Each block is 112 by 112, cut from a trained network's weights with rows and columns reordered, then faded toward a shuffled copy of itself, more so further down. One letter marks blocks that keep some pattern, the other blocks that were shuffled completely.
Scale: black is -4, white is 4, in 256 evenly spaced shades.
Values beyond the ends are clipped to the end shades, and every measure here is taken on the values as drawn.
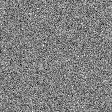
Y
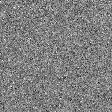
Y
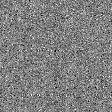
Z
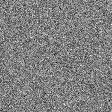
Y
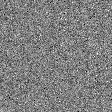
Y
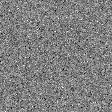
Y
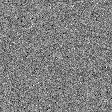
Y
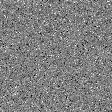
Y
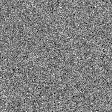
Z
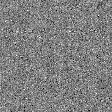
Z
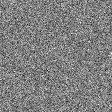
Y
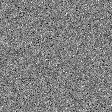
Y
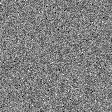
Y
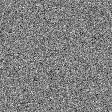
Y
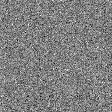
Z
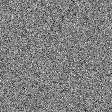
Y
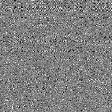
Z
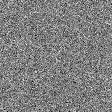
Y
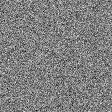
Y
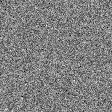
Y
